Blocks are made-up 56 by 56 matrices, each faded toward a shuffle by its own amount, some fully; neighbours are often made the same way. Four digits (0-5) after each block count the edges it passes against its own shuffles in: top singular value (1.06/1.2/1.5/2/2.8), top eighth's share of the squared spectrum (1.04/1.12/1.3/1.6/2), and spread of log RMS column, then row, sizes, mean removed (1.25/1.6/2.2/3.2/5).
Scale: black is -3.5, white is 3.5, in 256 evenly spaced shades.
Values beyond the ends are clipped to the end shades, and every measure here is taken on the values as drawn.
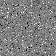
1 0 0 0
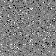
3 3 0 1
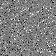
1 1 0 0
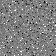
0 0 0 0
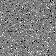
1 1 0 0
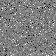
2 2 0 0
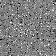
2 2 0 0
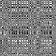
5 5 3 3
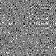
4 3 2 1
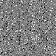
3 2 1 0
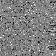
3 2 1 0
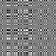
5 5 4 4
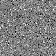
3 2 0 0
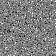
0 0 0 0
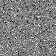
0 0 0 0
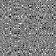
4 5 2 3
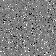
2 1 0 0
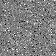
2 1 0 0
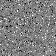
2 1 0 0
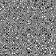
3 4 2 2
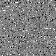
1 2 0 2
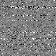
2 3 0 3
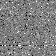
2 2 0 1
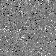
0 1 0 2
